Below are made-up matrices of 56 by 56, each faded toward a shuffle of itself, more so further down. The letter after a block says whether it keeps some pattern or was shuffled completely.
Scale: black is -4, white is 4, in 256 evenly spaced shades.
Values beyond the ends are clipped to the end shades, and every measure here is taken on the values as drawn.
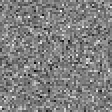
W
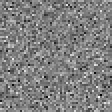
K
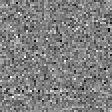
W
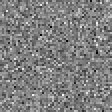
K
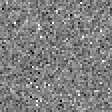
K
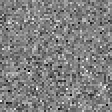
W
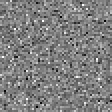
K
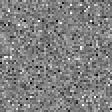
K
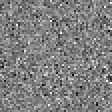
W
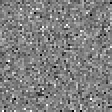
K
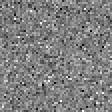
K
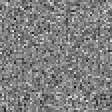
W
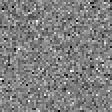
K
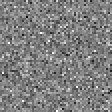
W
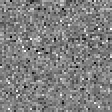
W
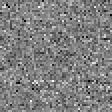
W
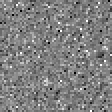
K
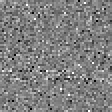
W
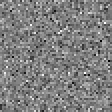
K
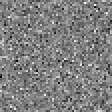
K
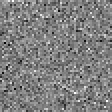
K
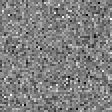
W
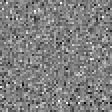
W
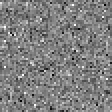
K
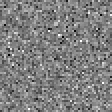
K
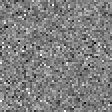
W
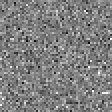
W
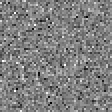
K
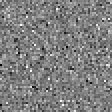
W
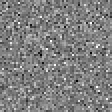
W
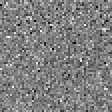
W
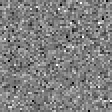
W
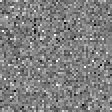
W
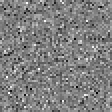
K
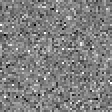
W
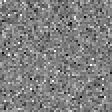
K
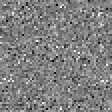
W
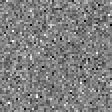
K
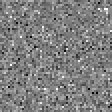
K
